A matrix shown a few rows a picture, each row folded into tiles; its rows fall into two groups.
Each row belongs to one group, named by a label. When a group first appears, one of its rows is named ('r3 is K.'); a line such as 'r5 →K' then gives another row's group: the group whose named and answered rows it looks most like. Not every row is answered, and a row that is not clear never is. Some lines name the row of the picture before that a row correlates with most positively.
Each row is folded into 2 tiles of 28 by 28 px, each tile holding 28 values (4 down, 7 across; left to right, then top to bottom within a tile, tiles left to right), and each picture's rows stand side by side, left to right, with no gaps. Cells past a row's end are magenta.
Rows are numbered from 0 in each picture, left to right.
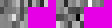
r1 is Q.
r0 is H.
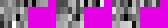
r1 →H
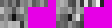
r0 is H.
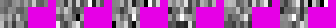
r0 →Q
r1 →Q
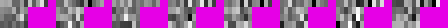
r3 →Q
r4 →Q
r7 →H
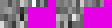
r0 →Q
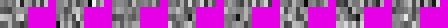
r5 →Q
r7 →H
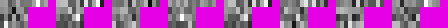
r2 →Q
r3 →H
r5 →Q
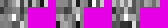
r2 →H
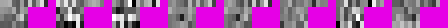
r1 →H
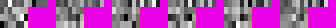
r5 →H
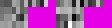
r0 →H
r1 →Q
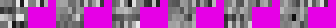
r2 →Q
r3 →H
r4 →Q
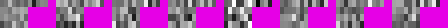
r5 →H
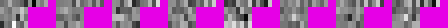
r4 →H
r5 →H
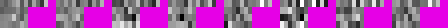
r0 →H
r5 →Q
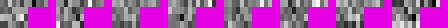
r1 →Q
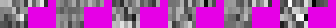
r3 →Q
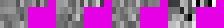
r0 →Q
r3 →H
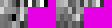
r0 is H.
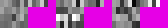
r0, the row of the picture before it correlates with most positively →0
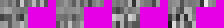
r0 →Q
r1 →Q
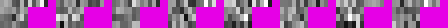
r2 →Q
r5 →Q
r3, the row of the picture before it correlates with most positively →3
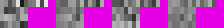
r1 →H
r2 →H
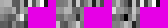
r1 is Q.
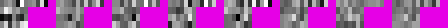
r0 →Q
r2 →Q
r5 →H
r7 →H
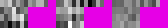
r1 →Q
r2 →H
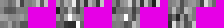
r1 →H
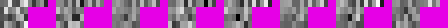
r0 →Q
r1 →Q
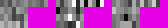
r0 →H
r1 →H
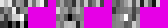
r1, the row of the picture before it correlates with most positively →2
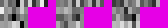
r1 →Q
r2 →H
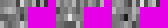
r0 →Q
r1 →H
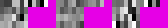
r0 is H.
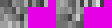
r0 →H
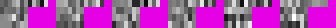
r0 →H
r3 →Q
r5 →H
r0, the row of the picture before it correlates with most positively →0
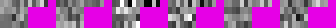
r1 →H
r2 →Q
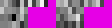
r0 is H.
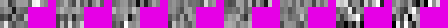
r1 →Q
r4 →H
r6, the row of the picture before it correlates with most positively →1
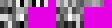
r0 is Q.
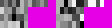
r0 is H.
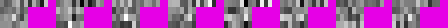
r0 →H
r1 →Q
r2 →H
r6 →H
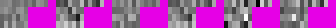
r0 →Q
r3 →H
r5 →H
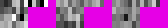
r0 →H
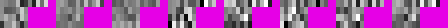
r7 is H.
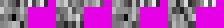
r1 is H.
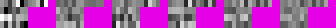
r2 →Q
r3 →Q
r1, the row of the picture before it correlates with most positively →0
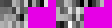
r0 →H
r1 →Q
